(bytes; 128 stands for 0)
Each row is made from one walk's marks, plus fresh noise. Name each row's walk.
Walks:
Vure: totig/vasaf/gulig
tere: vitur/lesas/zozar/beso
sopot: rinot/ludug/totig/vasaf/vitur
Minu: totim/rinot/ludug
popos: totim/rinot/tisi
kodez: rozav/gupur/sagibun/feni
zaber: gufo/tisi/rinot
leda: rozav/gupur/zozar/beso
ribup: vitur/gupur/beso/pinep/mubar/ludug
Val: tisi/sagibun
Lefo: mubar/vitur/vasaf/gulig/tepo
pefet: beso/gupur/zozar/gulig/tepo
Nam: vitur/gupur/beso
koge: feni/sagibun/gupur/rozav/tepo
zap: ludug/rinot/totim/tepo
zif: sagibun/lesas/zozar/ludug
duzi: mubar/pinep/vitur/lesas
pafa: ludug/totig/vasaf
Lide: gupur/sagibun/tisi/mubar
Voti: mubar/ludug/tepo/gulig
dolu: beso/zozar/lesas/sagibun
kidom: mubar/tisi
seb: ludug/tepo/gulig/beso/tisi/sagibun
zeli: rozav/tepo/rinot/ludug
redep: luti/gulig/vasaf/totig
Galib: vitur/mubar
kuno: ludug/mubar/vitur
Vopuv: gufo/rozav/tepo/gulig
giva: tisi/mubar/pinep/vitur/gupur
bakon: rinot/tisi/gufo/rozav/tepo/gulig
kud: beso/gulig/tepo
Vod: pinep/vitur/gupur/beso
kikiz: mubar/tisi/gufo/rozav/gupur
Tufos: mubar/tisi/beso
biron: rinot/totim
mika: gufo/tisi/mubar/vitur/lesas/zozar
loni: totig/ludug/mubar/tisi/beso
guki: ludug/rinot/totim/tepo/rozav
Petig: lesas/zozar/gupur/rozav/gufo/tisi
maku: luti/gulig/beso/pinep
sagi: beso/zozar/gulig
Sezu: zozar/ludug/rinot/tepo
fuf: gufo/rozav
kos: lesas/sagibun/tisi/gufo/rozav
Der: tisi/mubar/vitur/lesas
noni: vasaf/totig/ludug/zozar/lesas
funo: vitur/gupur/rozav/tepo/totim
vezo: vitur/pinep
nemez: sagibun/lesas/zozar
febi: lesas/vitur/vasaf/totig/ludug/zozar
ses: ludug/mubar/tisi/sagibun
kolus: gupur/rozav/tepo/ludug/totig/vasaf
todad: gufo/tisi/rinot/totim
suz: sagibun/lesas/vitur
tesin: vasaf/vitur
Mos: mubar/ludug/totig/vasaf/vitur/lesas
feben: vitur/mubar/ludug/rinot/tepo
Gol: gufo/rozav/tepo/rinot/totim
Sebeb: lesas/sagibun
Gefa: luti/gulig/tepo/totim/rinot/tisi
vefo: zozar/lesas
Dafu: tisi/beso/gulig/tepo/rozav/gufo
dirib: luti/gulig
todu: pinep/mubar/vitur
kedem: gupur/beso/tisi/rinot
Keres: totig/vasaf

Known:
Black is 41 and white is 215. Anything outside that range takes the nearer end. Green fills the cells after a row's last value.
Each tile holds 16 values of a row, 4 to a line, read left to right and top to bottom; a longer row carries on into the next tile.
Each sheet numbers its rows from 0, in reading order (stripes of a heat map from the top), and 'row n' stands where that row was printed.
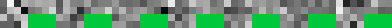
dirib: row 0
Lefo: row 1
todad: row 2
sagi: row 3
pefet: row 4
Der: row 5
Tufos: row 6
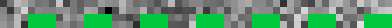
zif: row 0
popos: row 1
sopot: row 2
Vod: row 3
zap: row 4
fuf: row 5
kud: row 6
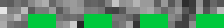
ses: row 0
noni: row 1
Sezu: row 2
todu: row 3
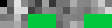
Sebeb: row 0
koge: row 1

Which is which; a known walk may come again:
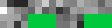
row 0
kidom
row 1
Sezu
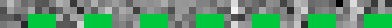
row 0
sopot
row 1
maku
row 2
Gefa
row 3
zap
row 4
Vure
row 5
zif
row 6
Sebeb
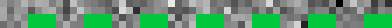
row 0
seb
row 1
dolu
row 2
redep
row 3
sagi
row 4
Lide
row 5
noni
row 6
suz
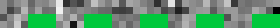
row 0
Petig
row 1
Tufos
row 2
tere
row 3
leda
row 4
popos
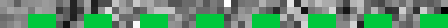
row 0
bakon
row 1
vezo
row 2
kud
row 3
Der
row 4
kedem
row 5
dirib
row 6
vefo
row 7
biron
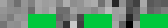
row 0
Dafu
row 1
zeli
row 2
Galib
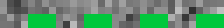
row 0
giva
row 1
guki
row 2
feben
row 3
Lefo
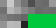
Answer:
pafa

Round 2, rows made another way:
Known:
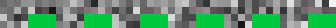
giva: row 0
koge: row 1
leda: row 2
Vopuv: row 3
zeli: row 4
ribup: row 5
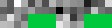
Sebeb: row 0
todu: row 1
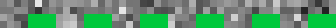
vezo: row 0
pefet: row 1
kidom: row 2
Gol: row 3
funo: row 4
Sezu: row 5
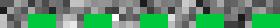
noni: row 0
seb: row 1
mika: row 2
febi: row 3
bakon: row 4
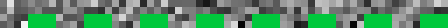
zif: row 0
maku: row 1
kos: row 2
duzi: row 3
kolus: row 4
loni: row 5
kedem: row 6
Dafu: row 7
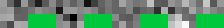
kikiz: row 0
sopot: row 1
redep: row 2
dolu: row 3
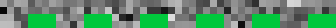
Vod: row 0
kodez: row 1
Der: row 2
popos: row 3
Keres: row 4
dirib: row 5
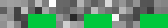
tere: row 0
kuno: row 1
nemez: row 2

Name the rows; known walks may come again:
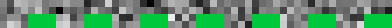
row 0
ses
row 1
todu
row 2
Mos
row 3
zaber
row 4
Tufos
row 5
fuf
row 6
giva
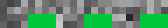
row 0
biron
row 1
Gol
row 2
sagi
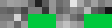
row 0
Sezu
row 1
Val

